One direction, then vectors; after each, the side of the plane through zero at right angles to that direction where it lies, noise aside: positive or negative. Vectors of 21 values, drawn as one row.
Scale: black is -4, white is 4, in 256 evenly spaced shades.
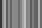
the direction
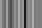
negative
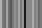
negative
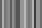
positive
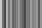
negative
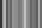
positive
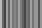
negative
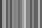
positive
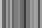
negative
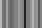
negative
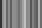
positive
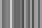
negative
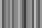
negative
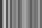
positive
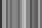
positive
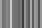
negative
